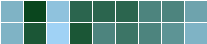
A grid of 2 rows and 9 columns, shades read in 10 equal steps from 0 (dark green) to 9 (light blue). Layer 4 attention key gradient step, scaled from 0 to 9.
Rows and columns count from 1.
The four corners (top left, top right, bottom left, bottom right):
7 6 7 7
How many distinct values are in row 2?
6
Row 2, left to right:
7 1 9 1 4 3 4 5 7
